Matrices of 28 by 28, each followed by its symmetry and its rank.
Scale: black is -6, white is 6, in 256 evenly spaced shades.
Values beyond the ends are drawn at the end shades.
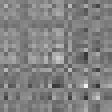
symmetric, rank two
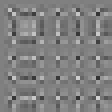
symmetric, rank two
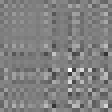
symmetric, rank two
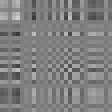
symmetric, rank one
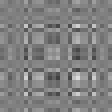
symmetric, rank one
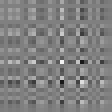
symmetric, rank one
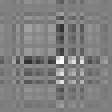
symmetric, rank one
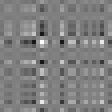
symmetric, rank one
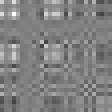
symmetric, rank two
